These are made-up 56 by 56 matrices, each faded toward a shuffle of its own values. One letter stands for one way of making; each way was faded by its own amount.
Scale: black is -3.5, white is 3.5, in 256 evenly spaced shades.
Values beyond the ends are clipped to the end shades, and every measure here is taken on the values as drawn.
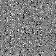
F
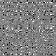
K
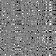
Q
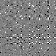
Q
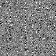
F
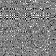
K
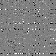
Q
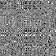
K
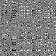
K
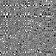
K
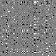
Q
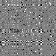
Q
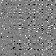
Q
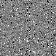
F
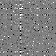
Q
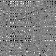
Q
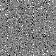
F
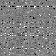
K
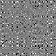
Q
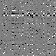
Q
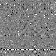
K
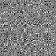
K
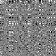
K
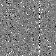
F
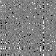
Q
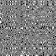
K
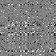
Q
